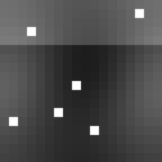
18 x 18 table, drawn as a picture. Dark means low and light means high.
Six lone cells stand out, each far higher than its neighbours. The centre is the ninth with the lowest average. Overall the values sit about 30% of the way up the scale. A horizontal seam about 30% of the way down splits the table, and the top part is higher. The values are skewed, with a long tail toward high values.
